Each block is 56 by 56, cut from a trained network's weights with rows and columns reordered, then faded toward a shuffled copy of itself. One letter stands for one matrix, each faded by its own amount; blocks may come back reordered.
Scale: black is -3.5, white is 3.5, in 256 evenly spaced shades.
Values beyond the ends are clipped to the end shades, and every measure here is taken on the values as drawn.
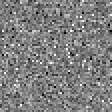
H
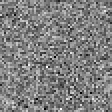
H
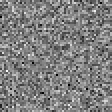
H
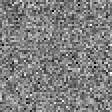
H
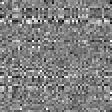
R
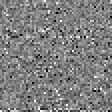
H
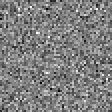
H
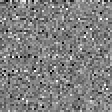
H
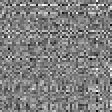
R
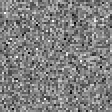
H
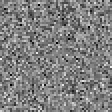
H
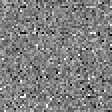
H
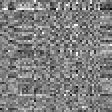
R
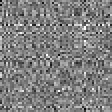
R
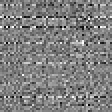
R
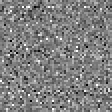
H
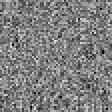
H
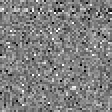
H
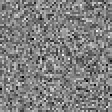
H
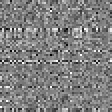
R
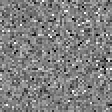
H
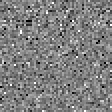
H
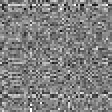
R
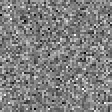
H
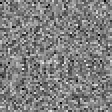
H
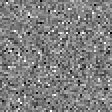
H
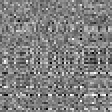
R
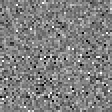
H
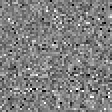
H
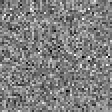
H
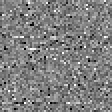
H
